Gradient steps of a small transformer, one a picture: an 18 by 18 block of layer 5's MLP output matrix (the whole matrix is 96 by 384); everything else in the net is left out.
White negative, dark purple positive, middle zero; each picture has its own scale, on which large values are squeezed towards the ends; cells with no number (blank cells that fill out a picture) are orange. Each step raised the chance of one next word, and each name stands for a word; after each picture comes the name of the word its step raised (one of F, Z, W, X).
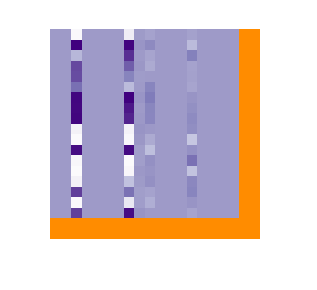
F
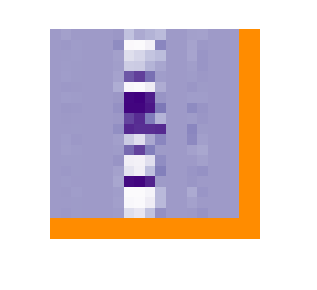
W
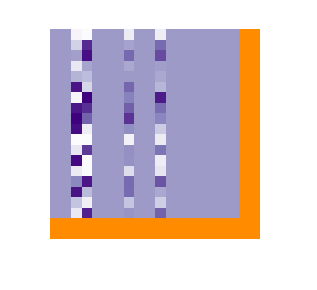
F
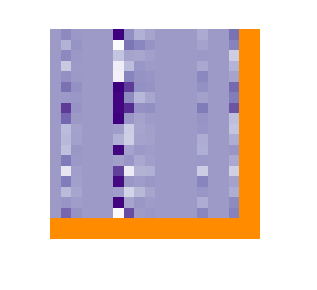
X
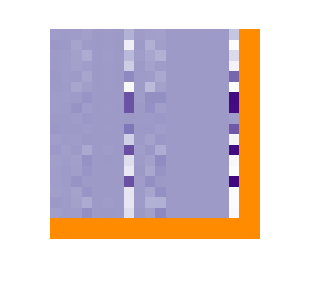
W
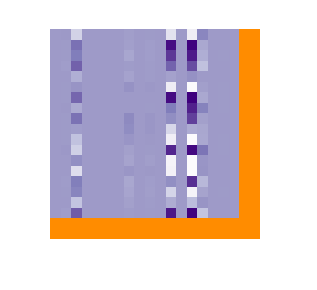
F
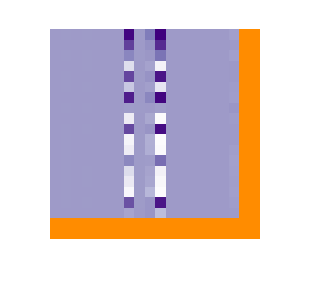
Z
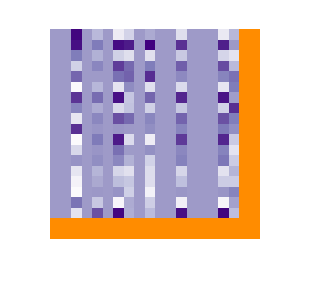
Z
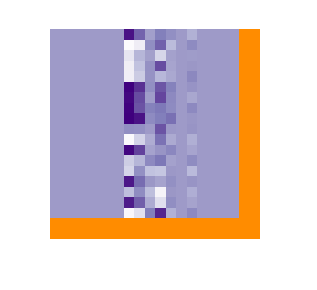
X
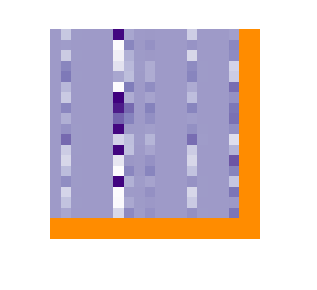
W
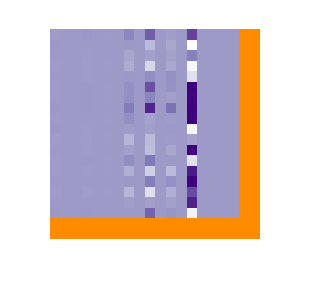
X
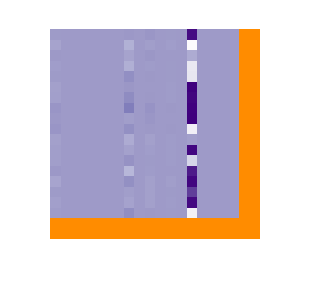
X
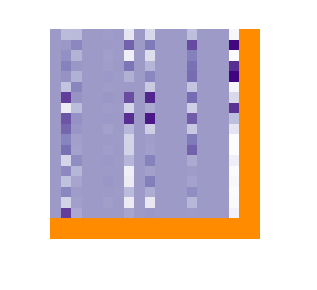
Z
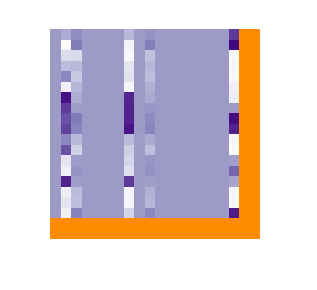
W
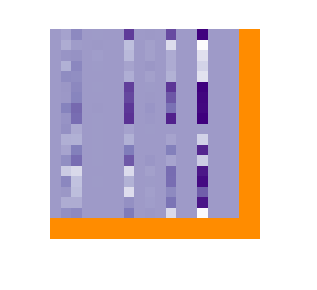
X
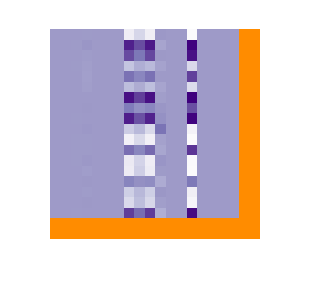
F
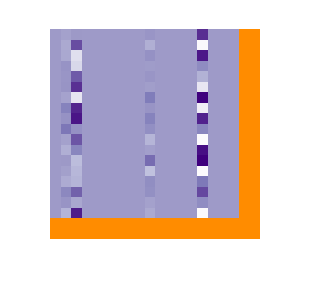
F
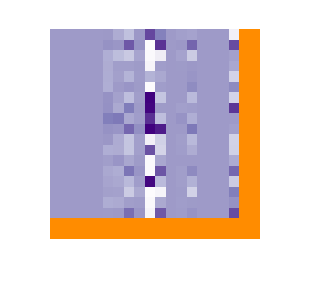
W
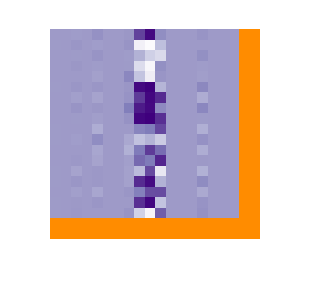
X
